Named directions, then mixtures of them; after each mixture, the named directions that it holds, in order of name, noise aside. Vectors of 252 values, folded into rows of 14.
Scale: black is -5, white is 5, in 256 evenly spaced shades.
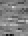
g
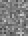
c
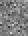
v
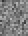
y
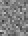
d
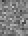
d, g, y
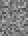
c, d, y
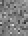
v, y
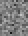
c, v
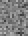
c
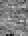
c, g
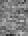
c, g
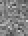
d, g, v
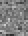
d, g, y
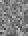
c, d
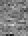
g, v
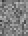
y
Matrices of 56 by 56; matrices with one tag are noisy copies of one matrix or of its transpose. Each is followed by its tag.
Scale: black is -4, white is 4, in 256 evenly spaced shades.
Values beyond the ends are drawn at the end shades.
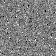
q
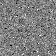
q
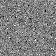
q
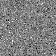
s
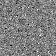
q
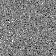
s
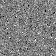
q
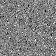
q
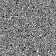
q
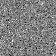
s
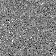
s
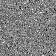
s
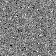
q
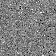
s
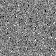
q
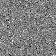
s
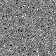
q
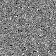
q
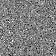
s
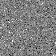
s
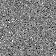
s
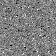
q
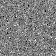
q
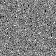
q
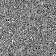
s
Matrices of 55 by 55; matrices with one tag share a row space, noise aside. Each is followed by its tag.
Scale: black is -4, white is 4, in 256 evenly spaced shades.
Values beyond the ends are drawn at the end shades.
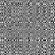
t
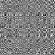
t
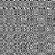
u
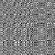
u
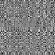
t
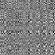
t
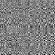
t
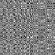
u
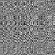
u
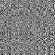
t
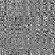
t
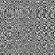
t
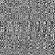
t
